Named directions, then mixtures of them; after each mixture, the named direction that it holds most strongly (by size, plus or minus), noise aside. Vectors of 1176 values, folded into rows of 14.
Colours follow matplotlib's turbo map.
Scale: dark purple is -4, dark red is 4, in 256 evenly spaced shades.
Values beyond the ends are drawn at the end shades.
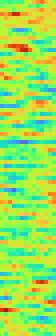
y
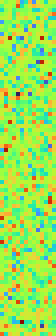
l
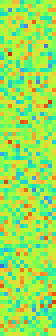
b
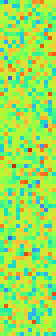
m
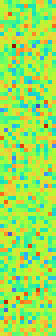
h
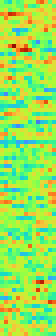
y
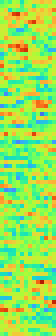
y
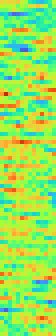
y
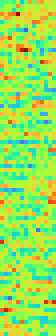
y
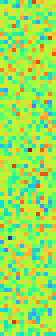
m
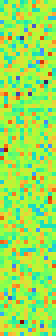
l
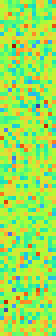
h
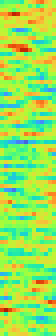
y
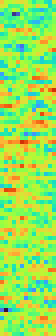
y
